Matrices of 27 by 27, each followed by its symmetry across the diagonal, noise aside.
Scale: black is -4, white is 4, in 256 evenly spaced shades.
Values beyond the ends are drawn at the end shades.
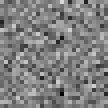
neither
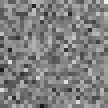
neither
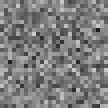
neither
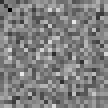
symmetric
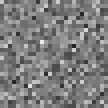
symmetric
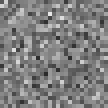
symmetric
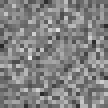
symmetric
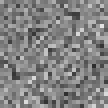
symmetric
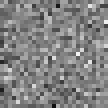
neither
